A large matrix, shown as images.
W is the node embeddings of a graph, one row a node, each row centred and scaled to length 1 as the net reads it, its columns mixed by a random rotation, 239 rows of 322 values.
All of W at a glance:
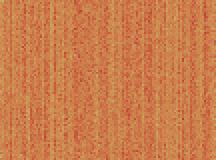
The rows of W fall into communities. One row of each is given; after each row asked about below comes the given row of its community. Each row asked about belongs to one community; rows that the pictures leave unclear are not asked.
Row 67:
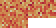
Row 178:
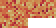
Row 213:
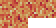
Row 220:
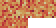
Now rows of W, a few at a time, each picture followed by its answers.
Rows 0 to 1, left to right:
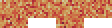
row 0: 213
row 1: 67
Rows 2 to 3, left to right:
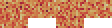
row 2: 178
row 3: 178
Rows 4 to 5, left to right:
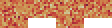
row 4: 220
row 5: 67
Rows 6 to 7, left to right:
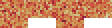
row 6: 220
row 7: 178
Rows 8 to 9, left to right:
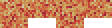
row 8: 67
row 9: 220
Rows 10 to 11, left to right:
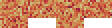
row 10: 213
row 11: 67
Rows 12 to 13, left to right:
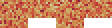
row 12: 220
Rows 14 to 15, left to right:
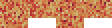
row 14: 220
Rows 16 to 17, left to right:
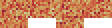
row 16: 220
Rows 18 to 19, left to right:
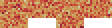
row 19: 213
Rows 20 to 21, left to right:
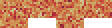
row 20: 67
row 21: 213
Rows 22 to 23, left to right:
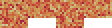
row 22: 67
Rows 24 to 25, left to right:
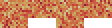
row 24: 67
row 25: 67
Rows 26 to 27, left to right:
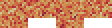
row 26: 67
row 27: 220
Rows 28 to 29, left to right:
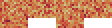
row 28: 67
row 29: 67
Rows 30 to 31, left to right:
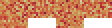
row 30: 178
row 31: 220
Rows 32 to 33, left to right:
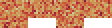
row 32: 213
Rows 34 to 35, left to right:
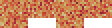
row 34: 213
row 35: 67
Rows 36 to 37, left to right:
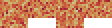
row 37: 178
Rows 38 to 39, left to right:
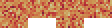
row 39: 213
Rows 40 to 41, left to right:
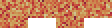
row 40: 178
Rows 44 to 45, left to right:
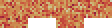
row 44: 178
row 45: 67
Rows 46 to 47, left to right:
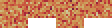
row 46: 213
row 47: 67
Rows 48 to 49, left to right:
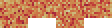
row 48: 67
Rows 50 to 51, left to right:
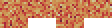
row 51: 220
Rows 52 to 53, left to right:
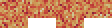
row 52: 213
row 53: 178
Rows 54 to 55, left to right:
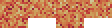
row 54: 178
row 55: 178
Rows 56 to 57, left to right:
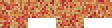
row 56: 178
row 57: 213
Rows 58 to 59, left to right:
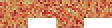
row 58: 67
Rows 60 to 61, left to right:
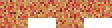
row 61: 220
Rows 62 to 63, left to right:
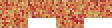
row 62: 213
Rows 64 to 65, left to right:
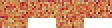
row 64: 178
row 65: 213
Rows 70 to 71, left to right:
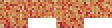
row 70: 178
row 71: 213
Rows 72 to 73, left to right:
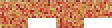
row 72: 67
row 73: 220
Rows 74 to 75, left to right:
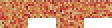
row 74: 67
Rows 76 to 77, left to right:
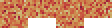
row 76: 220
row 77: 178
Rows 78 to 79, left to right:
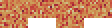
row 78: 213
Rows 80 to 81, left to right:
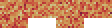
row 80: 178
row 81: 213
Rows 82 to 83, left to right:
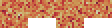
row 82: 220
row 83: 213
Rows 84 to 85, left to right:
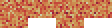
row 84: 67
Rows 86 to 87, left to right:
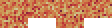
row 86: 213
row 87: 220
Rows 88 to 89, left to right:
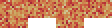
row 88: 178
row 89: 67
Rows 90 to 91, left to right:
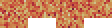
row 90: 220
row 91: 220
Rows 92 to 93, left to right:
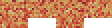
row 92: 178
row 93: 67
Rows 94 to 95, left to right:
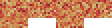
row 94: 67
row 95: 178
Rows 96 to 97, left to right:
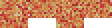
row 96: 178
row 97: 67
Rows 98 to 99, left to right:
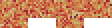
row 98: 67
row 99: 220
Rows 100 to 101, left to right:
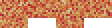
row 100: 213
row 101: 67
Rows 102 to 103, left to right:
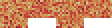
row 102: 67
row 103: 213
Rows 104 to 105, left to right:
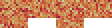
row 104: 67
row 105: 67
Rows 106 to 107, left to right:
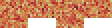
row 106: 178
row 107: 213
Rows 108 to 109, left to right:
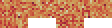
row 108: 220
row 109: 67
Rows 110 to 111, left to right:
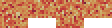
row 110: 220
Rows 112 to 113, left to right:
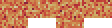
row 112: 178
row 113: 220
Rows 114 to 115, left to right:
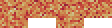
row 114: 67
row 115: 178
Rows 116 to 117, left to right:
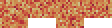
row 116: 67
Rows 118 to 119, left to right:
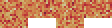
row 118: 67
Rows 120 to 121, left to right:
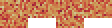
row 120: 178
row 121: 220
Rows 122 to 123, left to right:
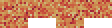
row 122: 178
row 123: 213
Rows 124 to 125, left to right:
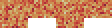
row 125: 67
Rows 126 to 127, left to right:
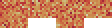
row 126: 178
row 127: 67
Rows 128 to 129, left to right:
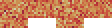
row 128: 213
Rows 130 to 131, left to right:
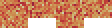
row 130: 178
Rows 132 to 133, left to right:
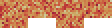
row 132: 67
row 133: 178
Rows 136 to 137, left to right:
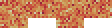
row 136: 213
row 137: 67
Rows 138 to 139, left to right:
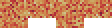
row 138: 220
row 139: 67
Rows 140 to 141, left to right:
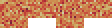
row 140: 67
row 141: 220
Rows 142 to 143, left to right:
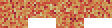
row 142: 220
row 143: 213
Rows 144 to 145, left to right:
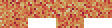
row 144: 213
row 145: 67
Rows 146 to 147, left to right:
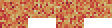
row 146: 178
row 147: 178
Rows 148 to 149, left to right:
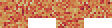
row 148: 213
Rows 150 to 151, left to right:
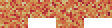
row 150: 67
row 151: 67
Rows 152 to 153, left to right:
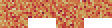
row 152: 213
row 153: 220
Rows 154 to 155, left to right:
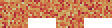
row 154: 67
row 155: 213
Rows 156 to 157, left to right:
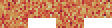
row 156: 178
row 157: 220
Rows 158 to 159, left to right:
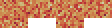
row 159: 220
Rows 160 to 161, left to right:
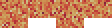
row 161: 220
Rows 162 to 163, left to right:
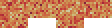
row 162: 178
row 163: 213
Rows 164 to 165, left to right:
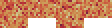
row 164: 178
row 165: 178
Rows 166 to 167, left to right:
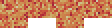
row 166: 178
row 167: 67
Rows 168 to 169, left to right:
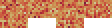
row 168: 178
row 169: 213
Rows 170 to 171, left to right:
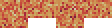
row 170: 178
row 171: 178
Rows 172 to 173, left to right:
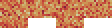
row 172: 220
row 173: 178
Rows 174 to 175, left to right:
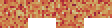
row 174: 220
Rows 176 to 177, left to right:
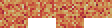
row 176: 178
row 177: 178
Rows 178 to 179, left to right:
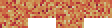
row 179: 178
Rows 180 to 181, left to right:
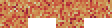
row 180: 67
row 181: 213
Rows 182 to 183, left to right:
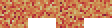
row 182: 220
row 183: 220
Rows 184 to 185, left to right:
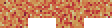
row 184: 67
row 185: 220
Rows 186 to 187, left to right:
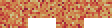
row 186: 178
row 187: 178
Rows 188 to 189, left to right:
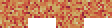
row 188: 213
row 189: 178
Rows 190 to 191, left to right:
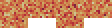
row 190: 67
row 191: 220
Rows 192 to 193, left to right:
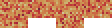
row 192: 213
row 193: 220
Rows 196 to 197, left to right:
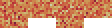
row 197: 178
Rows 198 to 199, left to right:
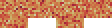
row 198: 178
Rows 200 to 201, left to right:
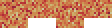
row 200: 178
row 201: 178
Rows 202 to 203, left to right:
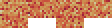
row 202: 213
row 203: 178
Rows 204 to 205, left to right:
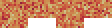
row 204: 178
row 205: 178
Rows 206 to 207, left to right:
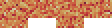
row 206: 67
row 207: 213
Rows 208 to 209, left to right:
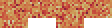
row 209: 178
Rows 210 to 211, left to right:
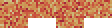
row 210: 67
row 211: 178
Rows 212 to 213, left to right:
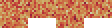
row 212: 213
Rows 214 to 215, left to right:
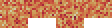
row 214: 213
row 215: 220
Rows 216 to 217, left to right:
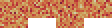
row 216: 67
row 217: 220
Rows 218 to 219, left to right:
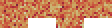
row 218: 220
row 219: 178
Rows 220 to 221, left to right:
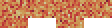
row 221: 220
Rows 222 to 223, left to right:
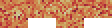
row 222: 220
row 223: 67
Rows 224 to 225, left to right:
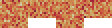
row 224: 213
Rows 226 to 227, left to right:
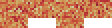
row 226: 213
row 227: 213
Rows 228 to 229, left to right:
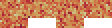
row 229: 220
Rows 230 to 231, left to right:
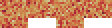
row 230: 220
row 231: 67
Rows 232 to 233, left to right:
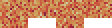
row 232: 67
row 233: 220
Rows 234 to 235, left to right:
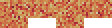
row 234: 220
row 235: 213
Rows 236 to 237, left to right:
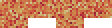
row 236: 213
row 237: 67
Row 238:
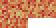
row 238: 220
